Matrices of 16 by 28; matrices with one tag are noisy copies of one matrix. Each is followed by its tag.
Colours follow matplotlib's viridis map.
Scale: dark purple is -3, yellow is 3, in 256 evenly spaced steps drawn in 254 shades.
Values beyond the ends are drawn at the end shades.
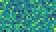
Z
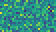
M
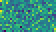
Z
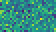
Z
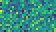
Z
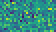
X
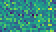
X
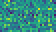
X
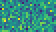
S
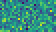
S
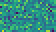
M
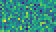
S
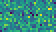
X
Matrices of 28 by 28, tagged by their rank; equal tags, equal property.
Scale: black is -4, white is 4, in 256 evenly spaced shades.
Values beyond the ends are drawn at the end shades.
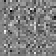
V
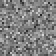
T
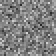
T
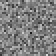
T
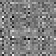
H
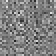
V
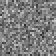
T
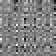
H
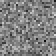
T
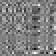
H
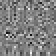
V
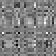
H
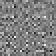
V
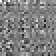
V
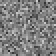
T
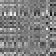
H
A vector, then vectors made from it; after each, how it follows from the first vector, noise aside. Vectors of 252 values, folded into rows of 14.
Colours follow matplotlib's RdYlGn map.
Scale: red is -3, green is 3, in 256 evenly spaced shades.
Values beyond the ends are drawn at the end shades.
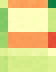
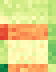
reversed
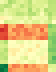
reversed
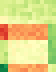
reversed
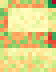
sign-scrambled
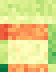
reversed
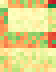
sign-scrambled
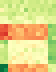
reversed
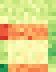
reversed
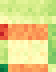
reversed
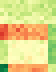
reversed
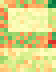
sign-scrambled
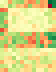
sign-scrambled
